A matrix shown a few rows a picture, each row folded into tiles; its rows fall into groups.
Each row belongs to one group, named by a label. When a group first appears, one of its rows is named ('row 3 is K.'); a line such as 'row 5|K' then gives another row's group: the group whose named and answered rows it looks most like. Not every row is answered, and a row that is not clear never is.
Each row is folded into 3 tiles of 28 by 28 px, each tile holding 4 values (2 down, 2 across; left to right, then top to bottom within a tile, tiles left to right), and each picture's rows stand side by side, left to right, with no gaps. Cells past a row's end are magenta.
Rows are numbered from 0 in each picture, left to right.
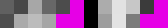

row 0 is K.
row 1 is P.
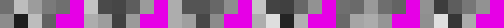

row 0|P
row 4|K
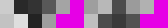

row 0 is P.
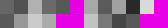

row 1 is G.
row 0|K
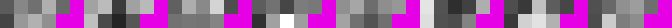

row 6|K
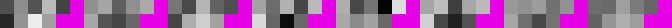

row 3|G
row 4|G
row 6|G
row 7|K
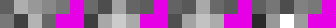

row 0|P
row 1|K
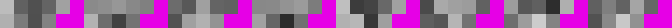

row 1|G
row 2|K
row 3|G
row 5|P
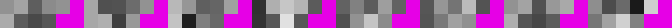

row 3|P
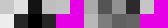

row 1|G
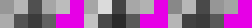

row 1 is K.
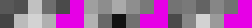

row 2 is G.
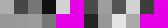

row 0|G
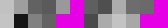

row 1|K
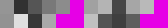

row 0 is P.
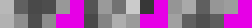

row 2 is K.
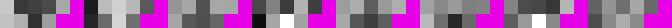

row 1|P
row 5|G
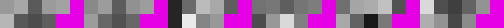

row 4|G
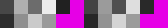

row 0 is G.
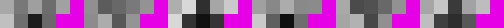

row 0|G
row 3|G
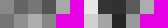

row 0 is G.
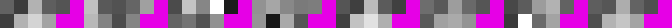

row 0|K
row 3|P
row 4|K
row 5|K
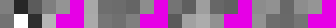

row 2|K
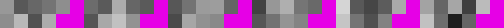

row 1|K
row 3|P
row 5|G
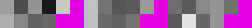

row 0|G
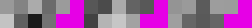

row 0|G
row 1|K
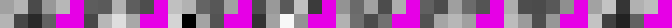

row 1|K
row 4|G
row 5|K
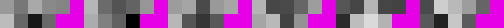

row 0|G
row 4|K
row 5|P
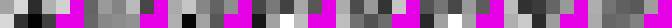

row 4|G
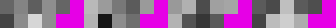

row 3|K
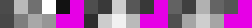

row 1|K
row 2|K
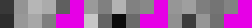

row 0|P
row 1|G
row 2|P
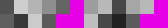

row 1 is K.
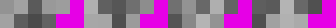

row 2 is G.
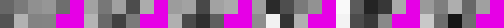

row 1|G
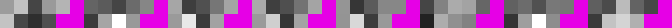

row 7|K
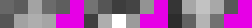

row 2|P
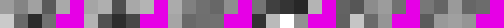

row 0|G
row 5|K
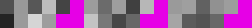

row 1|G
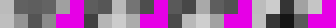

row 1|K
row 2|K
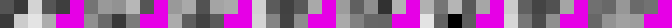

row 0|K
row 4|G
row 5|G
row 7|K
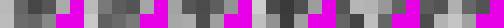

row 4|P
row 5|K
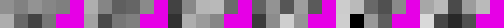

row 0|G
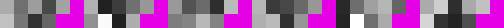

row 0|G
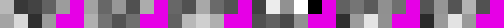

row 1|G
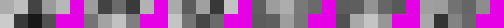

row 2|G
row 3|P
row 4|K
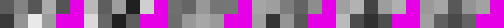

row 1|G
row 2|K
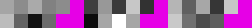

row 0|G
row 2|G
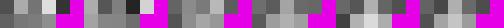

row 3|K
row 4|K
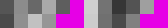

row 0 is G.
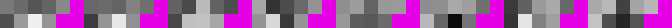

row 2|K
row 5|G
